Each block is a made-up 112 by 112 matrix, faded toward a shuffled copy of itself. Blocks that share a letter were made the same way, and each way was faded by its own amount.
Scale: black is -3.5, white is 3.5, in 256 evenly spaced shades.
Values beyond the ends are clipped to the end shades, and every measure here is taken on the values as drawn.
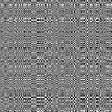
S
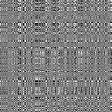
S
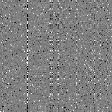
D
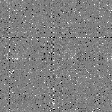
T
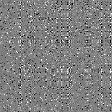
D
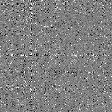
T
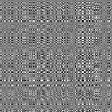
S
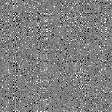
T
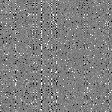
D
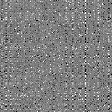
D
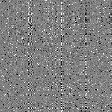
D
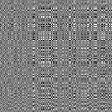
S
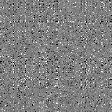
T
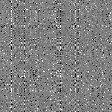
D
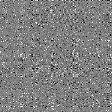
T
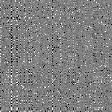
D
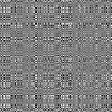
S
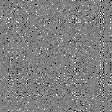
T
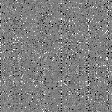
T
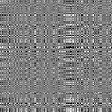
S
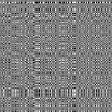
S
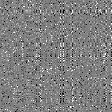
D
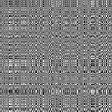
S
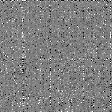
T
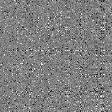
T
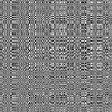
S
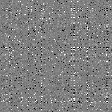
T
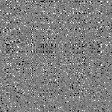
T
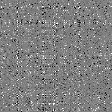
T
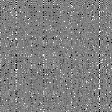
D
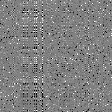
D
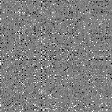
T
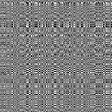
S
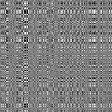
S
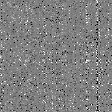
T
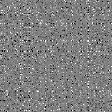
T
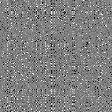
D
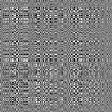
S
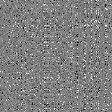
T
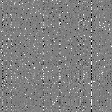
D
